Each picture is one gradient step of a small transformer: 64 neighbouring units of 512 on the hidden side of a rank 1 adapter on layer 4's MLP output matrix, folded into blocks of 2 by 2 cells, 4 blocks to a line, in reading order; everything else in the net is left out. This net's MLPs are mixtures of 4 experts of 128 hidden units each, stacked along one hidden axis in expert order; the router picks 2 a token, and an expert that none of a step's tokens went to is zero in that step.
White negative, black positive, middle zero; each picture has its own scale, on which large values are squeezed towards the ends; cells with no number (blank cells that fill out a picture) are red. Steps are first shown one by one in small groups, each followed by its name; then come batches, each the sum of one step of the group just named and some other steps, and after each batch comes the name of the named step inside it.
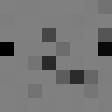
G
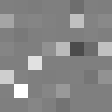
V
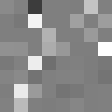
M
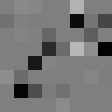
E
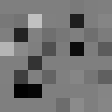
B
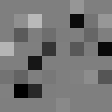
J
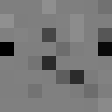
G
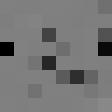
G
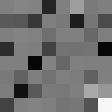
E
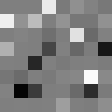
J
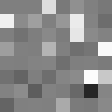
E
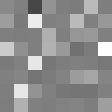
M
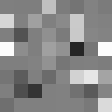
B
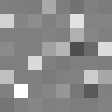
V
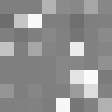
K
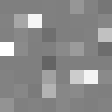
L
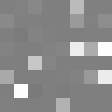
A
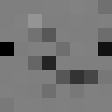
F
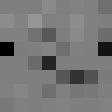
F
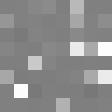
A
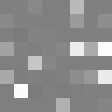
A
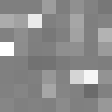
L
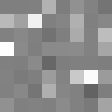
L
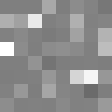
L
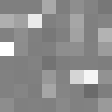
L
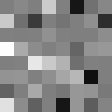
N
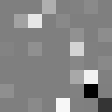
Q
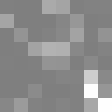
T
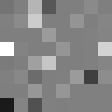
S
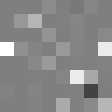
Q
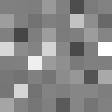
N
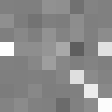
T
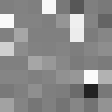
N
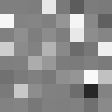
N
